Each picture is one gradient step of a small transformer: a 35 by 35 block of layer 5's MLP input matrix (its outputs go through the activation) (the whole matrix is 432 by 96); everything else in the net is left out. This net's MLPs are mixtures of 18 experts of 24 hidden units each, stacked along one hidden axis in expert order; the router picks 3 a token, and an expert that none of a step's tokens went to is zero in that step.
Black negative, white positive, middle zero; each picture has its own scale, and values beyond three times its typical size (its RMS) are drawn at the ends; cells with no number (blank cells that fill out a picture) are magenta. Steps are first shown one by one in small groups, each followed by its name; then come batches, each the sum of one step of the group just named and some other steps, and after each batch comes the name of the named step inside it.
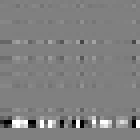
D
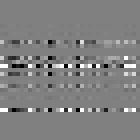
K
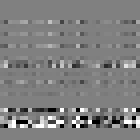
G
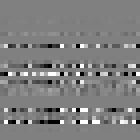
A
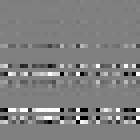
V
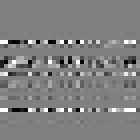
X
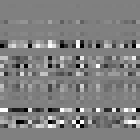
G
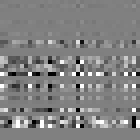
D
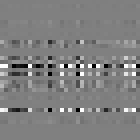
K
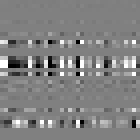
D
